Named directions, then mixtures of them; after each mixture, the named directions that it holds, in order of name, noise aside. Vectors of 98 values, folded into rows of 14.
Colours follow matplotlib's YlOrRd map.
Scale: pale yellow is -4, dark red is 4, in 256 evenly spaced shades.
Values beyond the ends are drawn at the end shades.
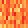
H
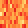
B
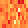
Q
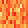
H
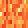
B, H, Q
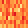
H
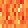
H, Q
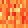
H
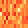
B, H, Q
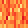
H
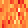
Q
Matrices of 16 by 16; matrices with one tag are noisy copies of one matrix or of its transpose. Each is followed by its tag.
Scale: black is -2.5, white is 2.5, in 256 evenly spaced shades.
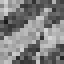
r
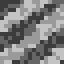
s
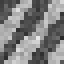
s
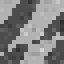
r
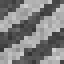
s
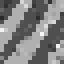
s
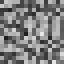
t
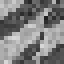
r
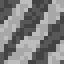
s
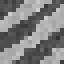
s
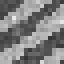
s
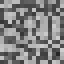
t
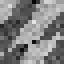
r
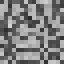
t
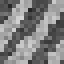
s
